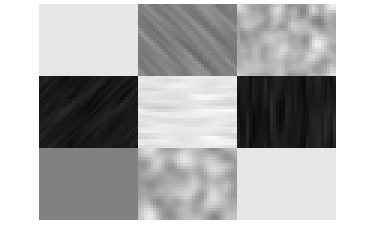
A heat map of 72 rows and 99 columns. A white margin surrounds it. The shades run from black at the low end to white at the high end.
The table splits into 3 rows of 3 panels. Panel 1,1: very high, flat. Panel 1,2: middling, slanting down to the right, faint in contrast. Panel 1,3: high, blotchy. Panel 2,1: very low, slanting up to the right, faint in contrast. Panel 2,2: very high, streaked across, faint in contrast. Panel 2,3: very low, streaked downward, faint in contrast. Panel 3,1: middling, flat. Panel 3,2: high, blotchy. Panel 3,3: very high, flat.
